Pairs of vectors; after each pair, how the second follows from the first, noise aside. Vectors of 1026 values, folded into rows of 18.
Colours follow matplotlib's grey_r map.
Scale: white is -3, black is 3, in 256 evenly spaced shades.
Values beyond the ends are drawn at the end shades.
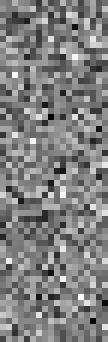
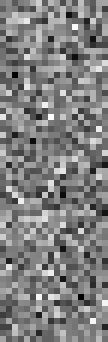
negated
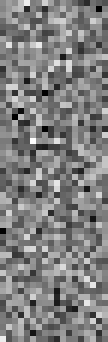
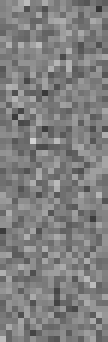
shrunk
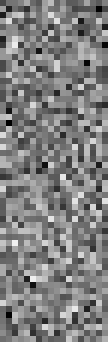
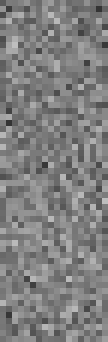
shrunk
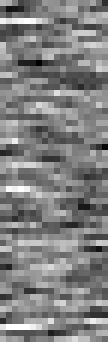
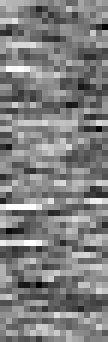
wrapped around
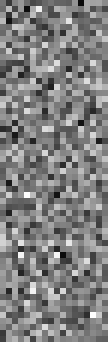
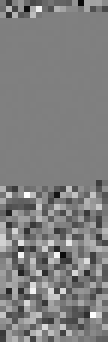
partly zeroed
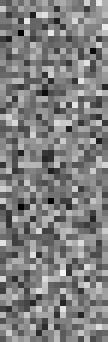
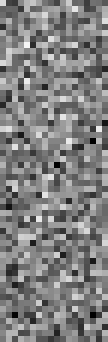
wrapped around
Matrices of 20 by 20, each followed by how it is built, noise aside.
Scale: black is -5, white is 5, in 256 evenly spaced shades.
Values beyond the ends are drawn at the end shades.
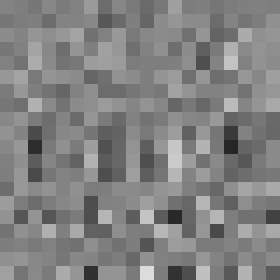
low rank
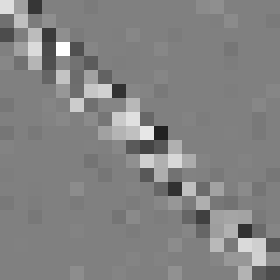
banded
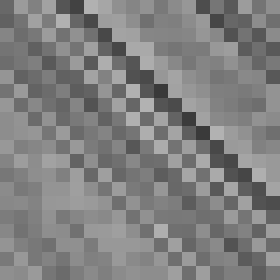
Toeplitz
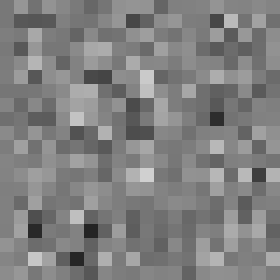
low rank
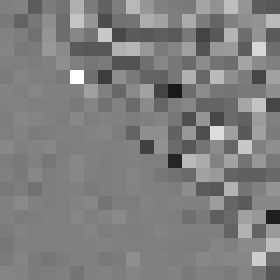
upper triangular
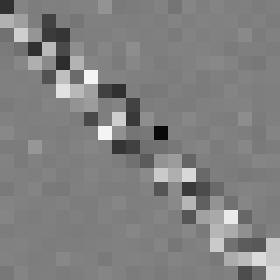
banded
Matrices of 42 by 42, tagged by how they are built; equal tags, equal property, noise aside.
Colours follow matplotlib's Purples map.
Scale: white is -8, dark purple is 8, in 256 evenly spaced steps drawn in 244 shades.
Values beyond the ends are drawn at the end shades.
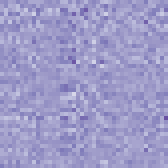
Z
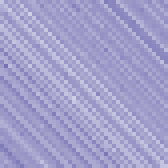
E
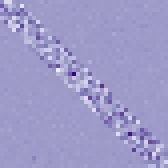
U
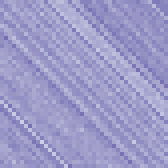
E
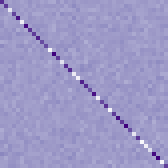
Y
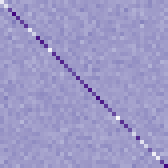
Y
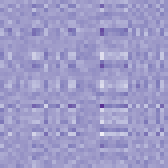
Z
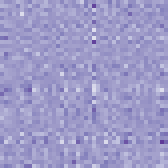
Z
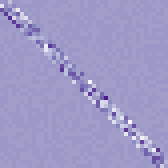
U
